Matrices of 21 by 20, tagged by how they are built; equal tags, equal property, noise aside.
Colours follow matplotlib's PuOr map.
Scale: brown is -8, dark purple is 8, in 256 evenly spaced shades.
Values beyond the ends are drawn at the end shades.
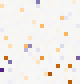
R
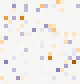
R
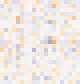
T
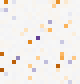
R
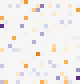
R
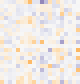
T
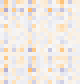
T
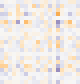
T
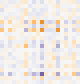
T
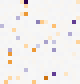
R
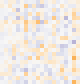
T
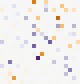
R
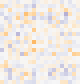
T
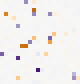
R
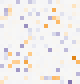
R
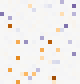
R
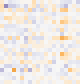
T
